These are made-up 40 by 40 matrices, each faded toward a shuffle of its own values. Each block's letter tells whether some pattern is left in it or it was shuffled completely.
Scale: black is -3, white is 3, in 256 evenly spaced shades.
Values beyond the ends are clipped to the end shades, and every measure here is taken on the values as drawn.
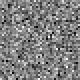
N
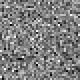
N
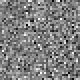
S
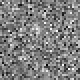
N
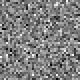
S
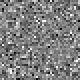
S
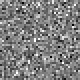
N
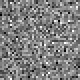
N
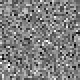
N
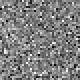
N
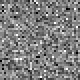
S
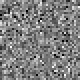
S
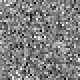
N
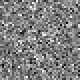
S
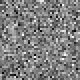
S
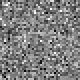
N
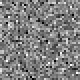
N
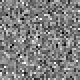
N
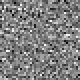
S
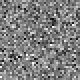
N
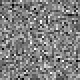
N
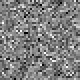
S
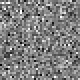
S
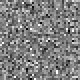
S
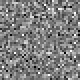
S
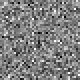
S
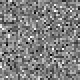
N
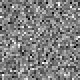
N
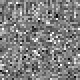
S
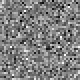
N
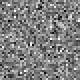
N
